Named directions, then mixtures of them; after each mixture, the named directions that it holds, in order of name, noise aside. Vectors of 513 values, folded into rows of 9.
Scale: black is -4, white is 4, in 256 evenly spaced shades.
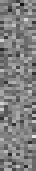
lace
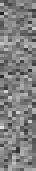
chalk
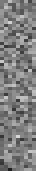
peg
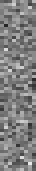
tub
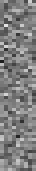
peg, tub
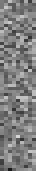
peg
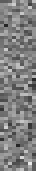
tub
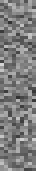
chalk, peg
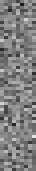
lace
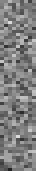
peg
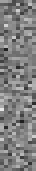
lace, tub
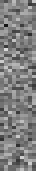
peg, tub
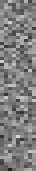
peg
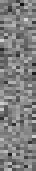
lace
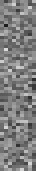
tub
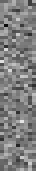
peg, tub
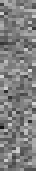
chalk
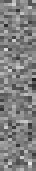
tub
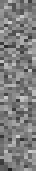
peg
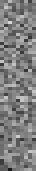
peg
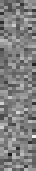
chalk, lace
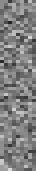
peg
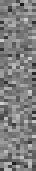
lace, tub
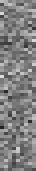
chalk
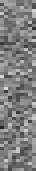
chalk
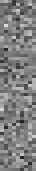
lace, tub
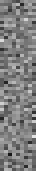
lace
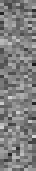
chalk, lace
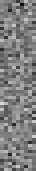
lace
